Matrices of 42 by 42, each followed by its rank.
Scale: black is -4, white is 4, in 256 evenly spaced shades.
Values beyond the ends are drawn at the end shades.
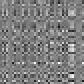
three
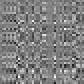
three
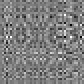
three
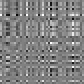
two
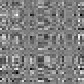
three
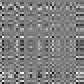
two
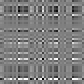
one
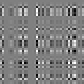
one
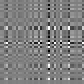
one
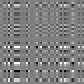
one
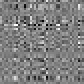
three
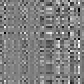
three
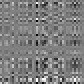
two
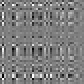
two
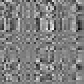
three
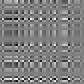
one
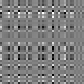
one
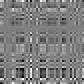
two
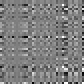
two
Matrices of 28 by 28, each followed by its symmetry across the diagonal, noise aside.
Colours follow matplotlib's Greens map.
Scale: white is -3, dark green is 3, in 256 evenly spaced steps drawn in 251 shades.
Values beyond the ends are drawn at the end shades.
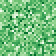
symmetric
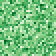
symmetric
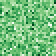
neither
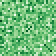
symmetric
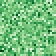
antisymmetric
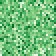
neither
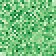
symmetric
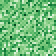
symmetric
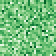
antisymmetric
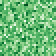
neither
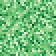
antisymmetric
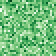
antisymmetric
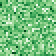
neither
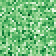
antisymmetric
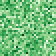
neither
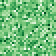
antisymmetric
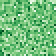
antisymmetric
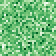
symmetric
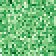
neither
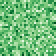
symmetric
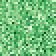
neither
